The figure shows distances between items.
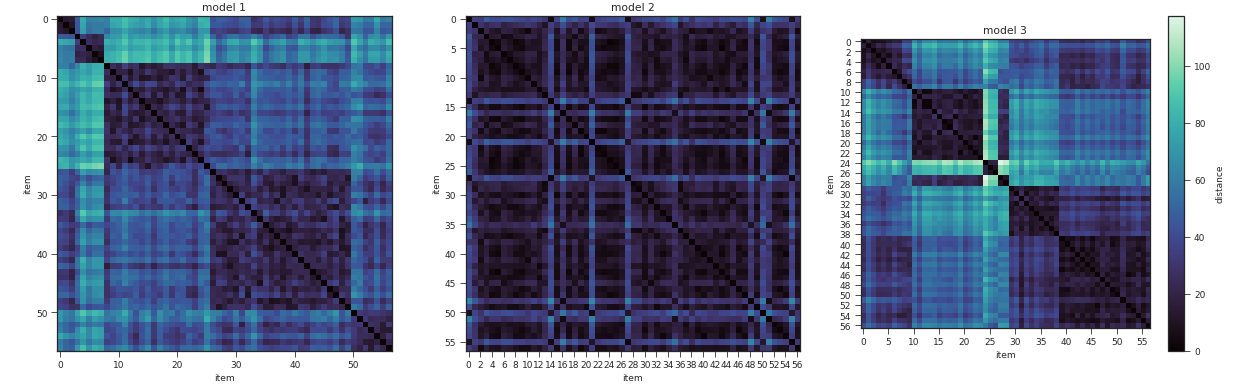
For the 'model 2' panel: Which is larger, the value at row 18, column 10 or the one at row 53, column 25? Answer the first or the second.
the first
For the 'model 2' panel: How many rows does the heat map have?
57
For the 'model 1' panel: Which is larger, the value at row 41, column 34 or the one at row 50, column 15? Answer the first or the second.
the second
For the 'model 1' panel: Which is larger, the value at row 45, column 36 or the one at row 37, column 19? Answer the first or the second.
the second
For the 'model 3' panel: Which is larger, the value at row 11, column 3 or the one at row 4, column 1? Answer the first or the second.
the first
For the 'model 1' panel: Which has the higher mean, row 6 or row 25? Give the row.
6
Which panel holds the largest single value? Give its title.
model 3
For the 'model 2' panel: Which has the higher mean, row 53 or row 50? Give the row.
50
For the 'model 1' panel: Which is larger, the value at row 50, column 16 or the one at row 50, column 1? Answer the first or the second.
the second
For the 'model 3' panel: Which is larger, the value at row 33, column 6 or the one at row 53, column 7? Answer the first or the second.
the first
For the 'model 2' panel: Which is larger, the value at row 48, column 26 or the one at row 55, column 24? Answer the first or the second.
the second
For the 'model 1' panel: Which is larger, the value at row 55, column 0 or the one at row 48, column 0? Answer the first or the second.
the first
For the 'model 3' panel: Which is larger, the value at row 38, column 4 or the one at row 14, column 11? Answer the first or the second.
the first
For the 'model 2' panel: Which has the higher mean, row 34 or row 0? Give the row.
0
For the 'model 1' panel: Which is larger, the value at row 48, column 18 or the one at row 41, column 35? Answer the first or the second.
the first
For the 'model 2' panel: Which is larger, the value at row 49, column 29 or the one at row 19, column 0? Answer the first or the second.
the second
